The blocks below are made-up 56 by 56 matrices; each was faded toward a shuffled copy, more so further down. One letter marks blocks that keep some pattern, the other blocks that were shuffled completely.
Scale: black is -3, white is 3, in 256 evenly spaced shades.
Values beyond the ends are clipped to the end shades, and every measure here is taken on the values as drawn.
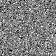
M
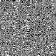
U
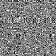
U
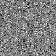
U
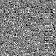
U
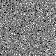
M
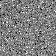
M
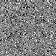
U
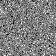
M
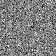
M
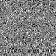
U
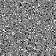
U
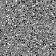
U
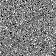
M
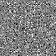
U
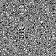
U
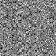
U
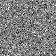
M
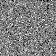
M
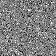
M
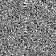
U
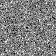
M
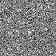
U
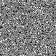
M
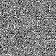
U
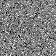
M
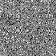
U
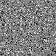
U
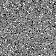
M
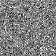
U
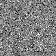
U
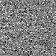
U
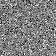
M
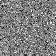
M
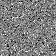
M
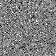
U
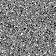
U
